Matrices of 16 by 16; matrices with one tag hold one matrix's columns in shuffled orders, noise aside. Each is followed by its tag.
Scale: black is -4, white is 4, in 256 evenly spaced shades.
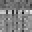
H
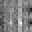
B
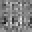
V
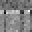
H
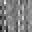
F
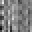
F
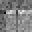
H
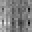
B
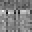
H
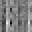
B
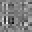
V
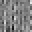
F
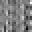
F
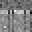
H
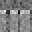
H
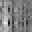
B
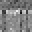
H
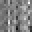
F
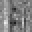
B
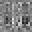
V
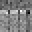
H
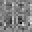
V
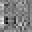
V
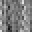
F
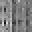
B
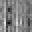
B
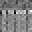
H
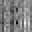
B
